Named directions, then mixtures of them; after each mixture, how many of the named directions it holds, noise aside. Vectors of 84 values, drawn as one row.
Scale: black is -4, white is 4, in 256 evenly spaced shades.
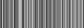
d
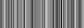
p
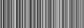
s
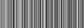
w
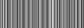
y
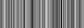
one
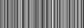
two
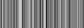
two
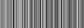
one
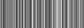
two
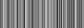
two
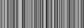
three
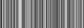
three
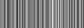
two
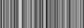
two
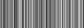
two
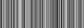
three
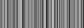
three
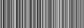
one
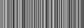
two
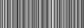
one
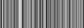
two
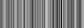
one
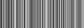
two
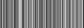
one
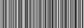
three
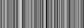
three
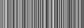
two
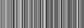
one
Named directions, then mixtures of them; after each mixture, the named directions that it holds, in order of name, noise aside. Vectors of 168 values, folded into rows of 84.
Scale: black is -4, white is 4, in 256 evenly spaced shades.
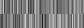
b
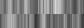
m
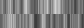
m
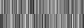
b, m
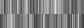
b, m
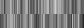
b, m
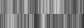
m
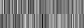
b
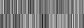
b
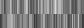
b, m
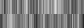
b, m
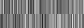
b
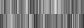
b, m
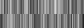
b, m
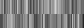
b, m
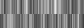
b, m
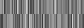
b, m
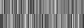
b, m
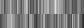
b, m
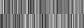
b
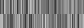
b, m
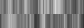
m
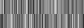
b, m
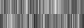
b, m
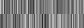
b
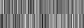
b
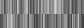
b, m
